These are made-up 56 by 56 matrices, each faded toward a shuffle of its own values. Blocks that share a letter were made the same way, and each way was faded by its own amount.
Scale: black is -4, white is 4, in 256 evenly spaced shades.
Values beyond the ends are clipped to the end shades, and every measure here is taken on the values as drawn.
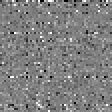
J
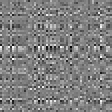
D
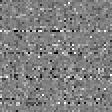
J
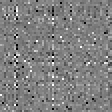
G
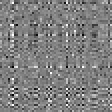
D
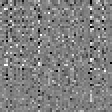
G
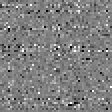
J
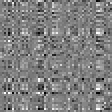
D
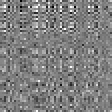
D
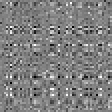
D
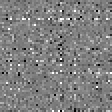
J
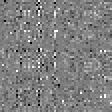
G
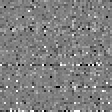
J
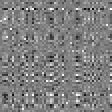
D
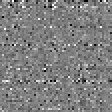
J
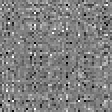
G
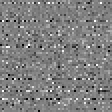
J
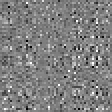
G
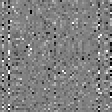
G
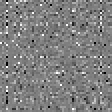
G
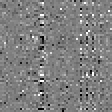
G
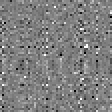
G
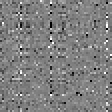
G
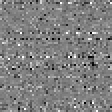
J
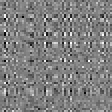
D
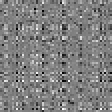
D
